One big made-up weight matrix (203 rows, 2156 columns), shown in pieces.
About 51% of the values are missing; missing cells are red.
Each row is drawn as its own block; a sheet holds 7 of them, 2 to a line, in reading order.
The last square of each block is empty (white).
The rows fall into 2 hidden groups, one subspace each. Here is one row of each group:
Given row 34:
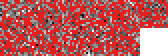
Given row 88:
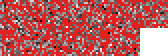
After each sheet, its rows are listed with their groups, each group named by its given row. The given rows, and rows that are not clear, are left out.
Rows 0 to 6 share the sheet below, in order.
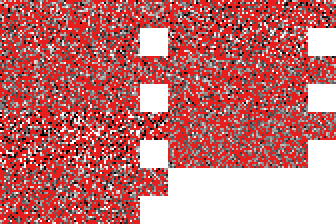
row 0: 34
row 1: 34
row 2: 88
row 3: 88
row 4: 34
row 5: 34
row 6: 34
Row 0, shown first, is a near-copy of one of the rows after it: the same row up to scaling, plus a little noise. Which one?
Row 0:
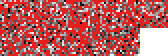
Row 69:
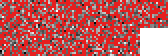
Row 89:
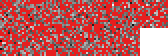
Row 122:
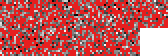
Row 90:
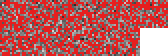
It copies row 69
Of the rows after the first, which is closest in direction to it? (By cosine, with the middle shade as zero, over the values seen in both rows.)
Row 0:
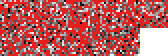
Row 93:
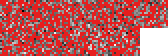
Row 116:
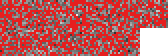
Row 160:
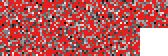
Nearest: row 116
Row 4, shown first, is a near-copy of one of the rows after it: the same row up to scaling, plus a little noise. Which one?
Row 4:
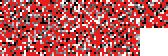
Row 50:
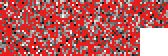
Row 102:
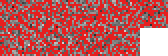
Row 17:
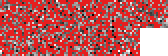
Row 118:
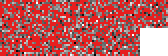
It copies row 50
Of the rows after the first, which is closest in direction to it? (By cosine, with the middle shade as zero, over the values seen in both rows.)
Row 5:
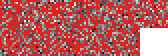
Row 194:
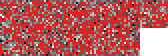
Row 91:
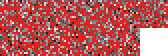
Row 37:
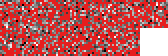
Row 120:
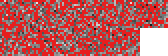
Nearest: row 194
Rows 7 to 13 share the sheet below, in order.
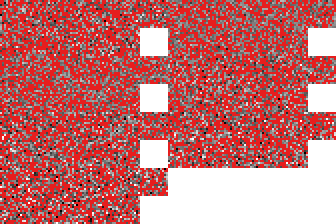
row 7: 34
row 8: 34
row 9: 88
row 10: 34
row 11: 88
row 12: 34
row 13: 88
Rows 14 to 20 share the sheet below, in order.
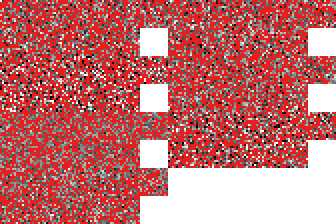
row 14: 88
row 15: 34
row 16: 88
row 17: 34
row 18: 34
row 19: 34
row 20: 34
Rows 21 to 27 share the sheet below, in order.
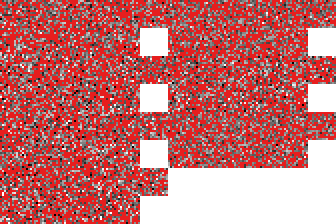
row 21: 88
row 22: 34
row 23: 34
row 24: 88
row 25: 34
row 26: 88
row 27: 88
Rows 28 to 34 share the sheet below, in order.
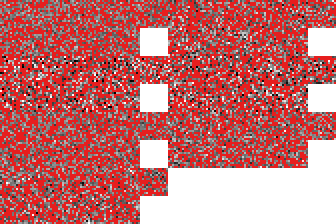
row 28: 34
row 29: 88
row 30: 34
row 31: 34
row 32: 88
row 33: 88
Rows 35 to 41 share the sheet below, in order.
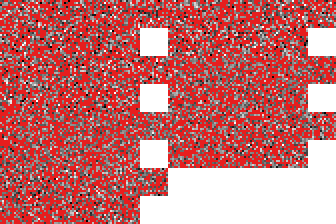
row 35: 34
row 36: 88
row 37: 34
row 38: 34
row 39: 88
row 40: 34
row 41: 34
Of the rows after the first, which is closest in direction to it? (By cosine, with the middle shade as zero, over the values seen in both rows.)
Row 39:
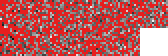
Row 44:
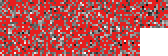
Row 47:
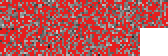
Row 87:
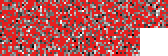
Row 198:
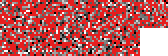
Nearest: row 198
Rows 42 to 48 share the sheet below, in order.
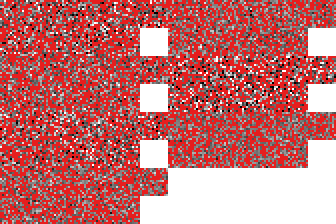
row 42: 34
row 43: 34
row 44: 34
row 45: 34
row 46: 34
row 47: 88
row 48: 88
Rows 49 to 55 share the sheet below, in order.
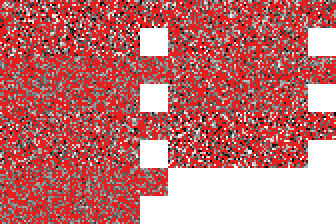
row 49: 34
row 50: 34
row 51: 88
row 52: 88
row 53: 88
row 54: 88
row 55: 34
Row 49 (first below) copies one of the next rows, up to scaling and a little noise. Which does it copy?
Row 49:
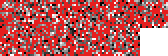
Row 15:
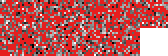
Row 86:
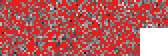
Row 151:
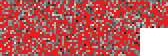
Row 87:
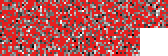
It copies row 151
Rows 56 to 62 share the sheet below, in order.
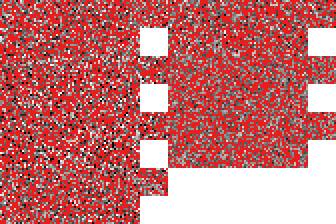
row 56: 88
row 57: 88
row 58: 34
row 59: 88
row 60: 34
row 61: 34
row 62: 88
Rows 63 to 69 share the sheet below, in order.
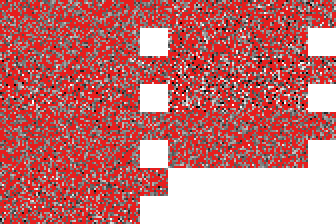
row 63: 88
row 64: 88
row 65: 34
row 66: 88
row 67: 34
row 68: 34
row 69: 34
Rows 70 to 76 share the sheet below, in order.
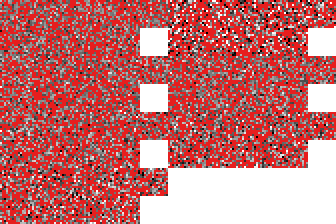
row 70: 88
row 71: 88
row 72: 88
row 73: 34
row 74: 88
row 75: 34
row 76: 34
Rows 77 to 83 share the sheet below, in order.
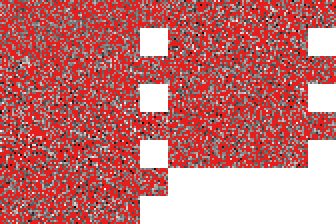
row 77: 34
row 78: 88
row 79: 88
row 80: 88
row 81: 88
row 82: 34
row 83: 34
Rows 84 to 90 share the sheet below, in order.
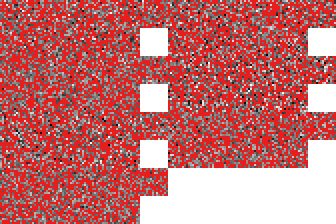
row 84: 34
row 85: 88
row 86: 34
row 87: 34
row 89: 34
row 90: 34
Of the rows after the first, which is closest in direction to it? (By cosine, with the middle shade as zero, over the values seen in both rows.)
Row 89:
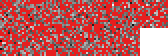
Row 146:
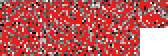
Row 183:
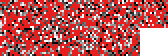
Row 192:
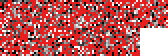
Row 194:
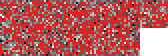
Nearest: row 183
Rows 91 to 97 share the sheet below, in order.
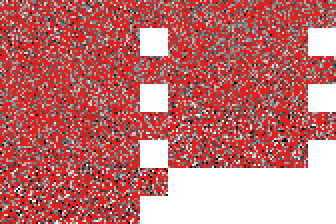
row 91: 88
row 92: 34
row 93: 34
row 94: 88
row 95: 34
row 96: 34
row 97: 88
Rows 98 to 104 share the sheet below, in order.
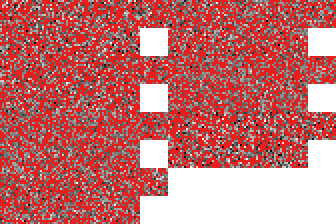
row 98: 34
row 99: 88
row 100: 88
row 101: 34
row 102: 34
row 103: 34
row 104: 34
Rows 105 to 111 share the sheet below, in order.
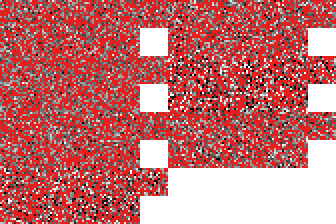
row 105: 88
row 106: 88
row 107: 34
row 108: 34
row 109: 34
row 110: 34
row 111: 34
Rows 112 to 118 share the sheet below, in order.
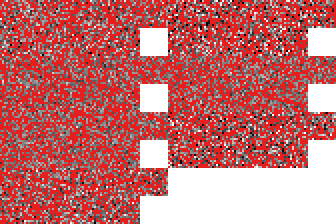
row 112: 88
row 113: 34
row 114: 88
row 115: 34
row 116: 34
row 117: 34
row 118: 34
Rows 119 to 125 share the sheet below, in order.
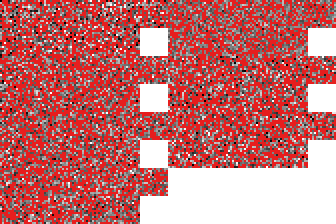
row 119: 88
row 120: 34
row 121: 88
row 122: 34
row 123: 88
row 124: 88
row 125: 34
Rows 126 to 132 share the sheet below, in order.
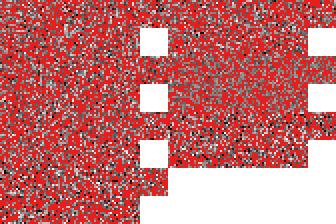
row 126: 34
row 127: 88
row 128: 34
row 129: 88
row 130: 34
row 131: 34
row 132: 88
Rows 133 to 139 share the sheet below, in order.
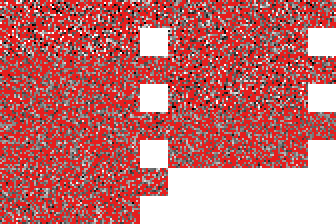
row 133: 34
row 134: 88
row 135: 88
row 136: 88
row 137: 34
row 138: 88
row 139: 34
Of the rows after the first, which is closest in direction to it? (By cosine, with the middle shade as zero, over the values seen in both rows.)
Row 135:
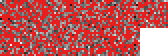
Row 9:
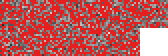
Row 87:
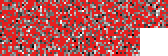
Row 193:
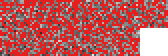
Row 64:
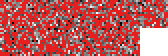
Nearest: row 64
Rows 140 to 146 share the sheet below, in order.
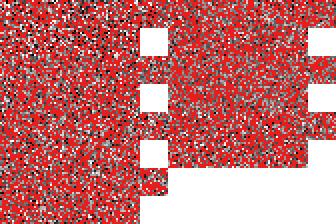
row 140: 34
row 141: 88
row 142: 88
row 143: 34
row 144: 88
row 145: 88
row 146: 88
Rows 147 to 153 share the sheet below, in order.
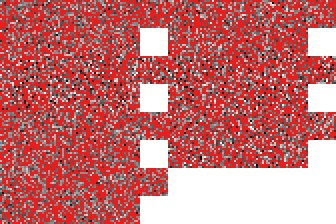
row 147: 88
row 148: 34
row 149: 88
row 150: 34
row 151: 34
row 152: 34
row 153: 88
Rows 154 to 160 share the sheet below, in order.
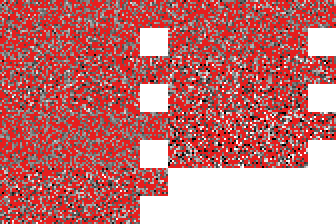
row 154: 34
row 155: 88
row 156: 34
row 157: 34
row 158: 88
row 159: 34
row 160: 88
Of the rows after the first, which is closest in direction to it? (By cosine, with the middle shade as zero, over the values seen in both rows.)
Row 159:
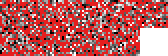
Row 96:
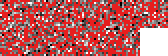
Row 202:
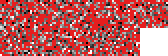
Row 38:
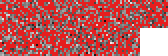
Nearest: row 38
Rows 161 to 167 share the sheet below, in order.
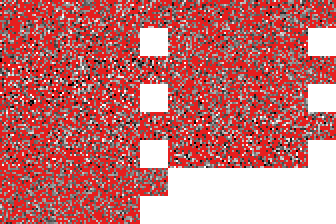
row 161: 34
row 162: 88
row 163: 34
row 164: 34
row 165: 88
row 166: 88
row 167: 88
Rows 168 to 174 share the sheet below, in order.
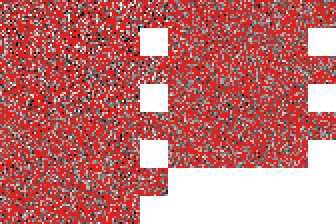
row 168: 34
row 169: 88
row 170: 34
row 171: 34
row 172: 88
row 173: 34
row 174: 88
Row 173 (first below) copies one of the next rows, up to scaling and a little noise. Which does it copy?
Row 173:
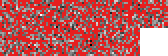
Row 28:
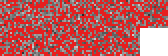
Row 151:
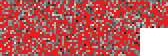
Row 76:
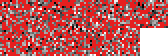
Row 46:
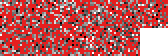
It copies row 76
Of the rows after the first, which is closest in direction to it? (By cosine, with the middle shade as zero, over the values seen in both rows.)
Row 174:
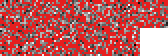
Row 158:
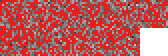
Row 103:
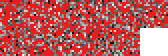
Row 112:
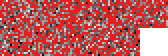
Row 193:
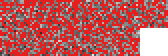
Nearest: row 103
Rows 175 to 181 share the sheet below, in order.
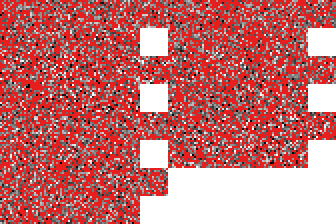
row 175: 34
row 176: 34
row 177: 34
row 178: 34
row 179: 88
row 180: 34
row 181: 88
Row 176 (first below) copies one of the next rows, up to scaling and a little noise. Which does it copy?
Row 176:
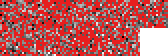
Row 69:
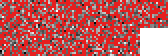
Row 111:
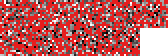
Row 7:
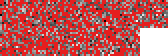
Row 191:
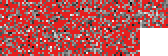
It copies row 7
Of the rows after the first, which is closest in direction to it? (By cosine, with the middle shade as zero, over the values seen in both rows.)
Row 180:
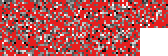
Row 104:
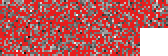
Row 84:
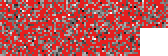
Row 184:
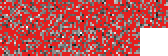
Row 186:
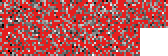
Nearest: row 104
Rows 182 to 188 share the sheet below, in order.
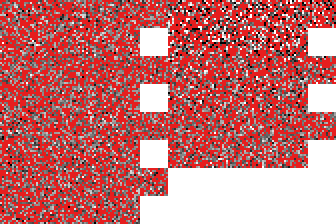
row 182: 34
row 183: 34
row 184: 34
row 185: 34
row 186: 88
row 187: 34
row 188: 34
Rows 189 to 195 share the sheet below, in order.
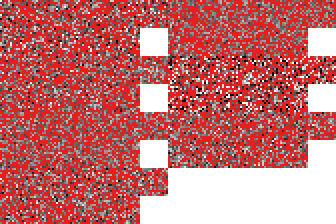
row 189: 88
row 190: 88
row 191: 34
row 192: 34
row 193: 88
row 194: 34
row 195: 88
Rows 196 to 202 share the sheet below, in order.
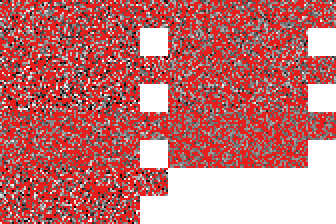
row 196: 88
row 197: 88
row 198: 88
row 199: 88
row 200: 88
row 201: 88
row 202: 88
